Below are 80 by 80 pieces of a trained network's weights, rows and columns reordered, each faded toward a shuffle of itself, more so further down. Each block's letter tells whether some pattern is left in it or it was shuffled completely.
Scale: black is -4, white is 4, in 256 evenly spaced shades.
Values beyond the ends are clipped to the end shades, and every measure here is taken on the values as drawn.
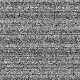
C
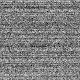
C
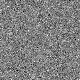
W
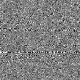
C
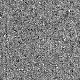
C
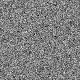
W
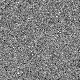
W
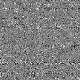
C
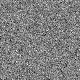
W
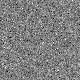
W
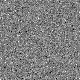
W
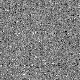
C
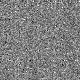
C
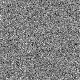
W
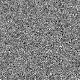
C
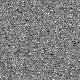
W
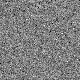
W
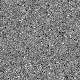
W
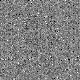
C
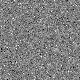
W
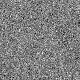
W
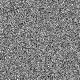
W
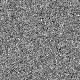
W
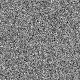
W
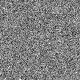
W
